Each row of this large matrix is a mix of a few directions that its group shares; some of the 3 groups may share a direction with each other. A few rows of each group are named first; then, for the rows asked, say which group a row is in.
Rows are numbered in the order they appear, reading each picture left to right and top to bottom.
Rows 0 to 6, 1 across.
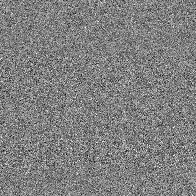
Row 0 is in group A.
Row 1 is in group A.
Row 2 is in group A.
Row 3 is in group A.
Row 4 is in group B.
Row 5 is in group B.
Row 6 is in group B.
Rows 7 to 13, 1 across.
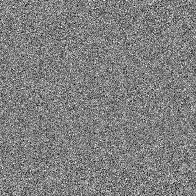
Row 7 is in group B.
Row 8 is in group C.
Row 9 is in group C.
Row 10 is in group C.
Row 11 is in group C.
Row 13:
B
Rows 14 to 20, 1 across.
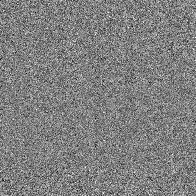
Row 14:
C
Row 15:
A
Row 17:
A
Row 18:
A
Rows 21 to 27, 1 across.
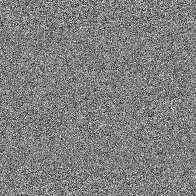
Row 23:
C
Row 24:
B
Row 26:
B
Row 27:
C
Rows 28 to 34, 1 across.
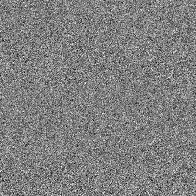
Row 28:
C
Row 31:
A
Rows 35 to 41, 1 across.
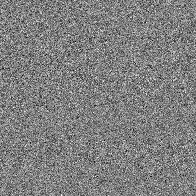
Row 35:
C
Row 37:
A
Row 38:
C
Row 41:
B
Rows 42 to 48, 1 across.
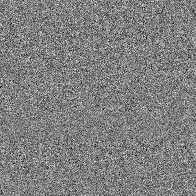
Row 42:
B
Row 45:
A
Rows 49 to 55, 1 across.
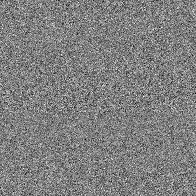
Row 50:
B
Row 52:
B
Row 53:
A
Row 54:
C
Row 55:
B
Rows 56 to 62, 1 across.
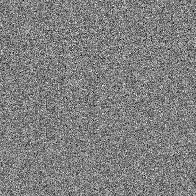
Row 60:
B
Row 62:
B
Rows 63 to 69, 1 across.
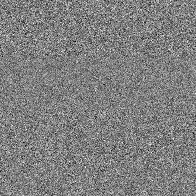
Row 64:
A
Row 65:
B
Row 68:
C
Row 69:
A
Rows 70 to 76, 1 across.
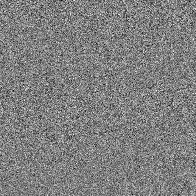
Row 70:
C
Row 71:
B
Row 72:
C
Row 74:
C
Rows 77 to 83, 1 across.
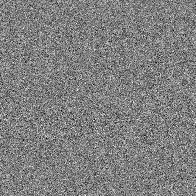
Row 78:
B
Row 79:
C
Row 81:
A
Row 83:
B
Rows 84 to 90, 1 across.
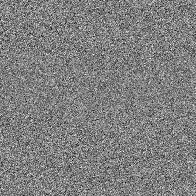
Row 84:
A
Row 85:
A
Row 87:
A
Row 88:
A
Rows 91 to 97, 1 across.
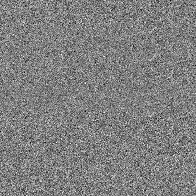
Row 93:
A
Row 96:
B
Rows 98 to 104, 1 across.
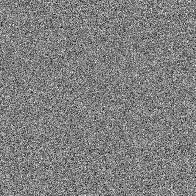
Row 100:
A
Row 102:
C
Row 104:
B
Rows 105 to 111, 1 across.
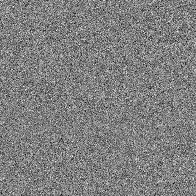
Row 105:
C
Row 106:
B
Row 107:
C
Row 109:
B
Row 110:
A
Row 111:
B
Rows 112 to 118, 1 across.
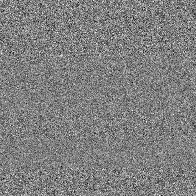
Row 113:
B
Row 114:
C
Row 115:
C
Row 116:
B
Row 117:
B
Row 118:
B
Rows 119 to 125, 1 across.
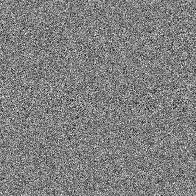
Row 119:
C
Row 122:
A
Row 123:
B
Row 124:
B
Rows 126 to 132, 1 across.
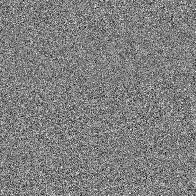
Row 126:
B
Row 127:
A
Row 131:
B
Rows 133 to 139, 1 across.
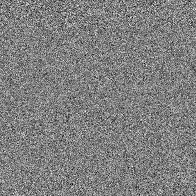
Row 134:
A
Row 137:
C
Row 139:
A
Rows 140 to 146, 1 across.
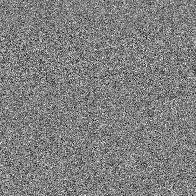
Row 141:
C
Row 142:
B
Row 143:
B
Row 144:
B
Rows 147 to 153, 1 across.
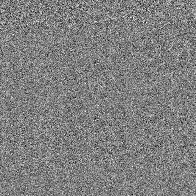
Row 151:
B
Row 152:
C
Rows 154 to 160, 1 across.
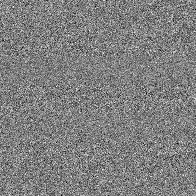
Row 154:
A
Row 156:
C
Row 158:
A
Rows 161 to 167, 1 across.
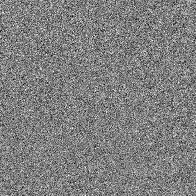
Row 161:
A
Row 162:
A
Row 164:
C
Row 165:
A
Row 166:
B
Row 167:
A
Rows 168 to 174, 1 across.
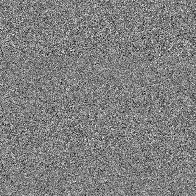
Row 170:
B
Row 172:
A
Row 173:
C
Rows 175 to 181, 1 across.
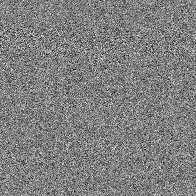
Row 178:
C
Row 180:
C
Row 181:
B
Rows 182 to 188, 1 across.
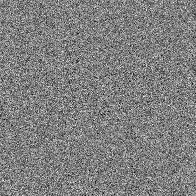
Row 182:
B
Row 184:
B
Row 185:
B
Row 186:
A
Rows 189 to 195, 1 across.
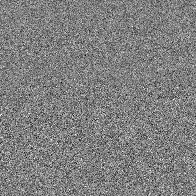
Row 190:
A
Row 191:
B
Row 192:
B
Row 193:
A
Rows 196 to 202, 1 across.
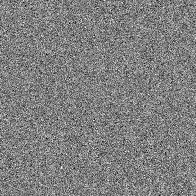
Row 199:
C
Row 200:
A
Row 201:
B
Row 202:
C
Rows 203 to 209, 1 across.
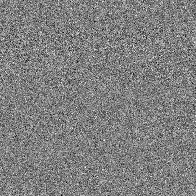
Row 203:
B
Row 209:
B
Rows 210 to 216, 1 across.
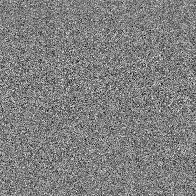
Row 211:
C
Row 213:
C
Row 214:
A
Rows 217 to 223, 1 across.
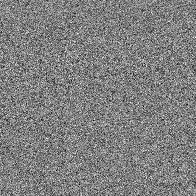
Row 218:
C
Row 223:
B
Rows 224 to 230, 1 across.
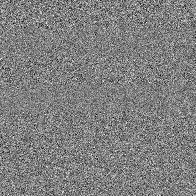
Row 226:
A
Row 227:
C
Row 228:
B
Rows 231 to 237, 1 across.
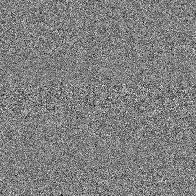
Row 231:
C
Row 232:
A
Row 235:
B
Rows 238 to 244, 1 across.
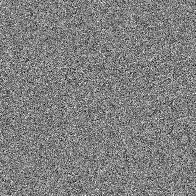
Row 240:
C
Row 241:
B
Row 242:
C
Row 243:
C
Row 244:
A
